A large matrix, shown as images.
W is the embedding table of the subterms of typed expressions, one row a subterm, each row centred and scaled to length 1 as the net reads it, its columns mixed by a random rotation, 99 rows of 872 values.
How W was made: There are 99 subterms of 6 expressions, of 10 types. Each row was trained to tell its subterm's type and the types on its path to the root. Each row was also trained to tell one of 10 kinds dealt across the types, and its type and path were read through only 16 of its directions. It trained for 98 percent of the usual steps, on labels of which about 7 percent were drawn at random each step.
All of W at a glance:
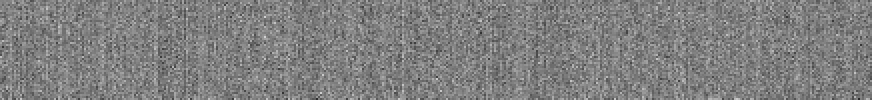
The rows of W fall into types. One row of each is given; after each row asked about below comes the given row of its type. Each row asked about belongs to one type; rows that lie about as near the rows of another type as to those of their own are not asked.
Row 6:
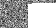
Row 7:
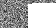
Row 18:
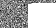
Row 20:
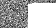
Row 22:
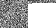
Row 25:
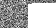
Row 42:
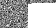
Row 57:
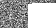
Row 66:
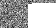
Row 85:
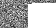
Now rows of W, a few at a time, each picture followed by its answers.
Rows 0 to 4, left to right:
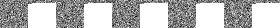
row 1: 22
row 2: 6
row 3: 20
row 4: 25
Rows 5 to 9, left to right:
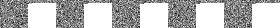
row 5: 42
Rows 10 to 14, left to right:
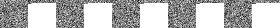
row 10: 66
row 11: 57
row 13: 22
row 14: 22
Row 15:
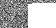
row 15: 85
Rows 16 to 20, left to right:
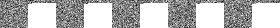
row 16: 20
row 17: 85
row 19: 7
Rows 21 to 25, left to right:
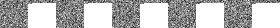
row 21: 20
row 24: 18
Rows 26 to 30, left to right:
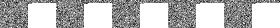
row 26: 57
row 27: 18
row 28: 22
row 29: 25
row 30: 18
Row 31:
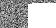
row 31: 85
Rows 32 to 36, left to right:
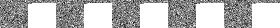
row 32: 85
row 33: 66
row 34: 66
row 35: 6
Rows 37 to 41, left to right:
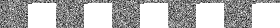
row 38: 25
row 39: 6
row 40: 85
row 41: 42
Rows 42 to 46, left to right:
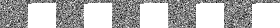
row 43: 22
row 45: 57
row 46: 25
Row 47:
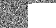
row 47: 6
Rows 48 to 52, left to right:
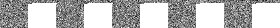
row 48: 25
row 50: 6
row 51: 6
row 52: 25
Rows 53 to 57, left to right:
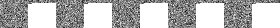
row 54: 85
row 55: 7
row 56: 57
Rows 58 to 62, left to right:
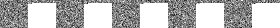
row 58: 6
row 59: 6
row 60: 85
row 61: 20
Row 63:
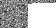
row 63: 18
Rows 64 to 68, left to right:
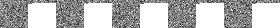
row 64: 6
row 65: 20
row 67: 25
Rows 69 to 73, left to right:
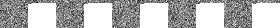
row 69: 18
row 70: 57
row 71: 18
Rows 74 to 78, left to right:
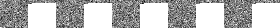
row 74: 42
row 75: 20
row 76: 7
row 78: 85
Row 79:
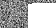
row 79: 18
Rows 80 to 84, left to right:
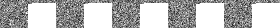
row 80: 25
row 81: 20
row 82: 85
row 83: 18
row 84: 25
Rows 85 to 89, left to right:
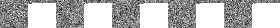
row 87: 6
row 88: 18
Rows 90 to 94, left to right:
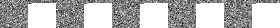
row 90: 22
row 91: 66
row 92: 20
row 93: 85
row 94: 25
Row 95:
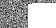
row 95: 66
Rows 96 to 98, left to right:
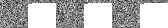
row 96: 57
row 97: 18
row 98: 22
